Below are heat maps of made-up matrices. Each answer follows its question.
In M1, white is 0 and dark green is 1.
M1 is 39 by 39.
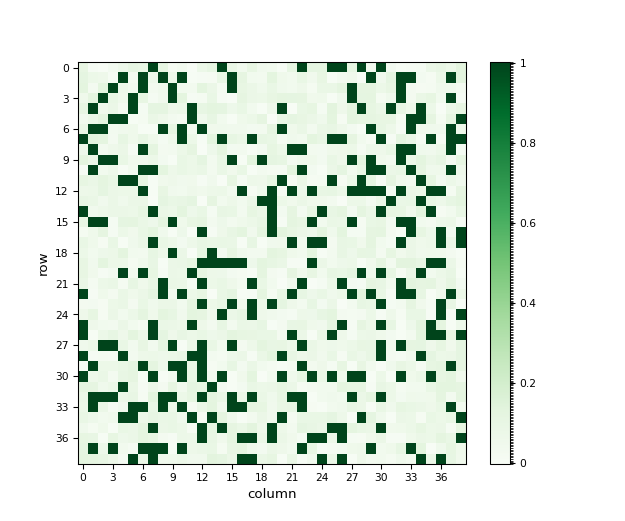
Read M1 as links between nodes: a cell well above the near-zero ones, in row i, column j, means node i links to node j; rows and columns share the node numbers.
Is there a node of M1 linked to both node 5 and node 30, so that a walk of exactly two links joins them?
no
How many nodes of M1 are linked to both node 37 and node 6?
5
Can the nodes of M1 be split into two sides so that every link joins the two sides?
no
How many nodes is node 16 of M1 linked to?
5
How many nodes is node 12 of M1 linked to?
12
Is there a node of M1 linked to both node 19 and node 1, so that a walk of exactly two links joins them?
yes
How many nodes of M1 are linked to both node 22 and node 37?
4
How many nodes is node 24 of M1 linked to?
4
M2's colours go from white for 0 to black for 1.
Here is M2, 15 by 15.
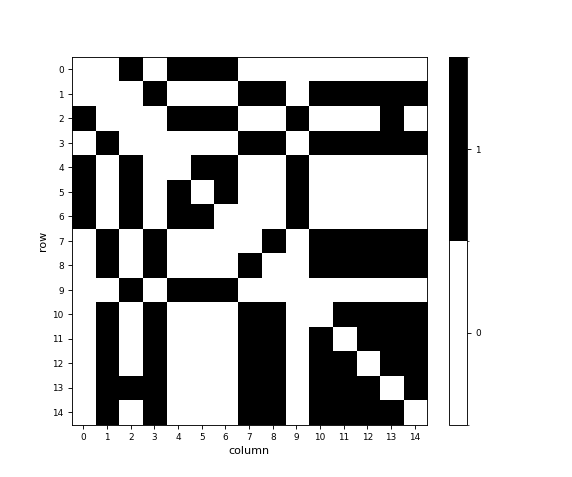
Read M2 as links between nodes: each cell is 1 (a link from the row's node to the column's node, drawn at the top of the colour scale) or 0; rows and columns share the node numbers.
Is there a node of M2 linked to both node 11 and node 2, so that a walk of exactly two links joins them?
yes
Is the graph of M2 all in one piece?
yes
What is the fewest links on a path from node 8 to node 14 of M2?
1
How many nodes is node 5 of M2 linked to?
5
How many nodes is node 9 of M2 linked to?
4
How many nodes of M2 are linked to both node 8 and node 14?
7
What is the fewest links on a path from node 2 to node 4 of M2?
1
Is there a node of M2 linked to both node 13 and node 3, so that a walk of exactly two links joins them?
yes
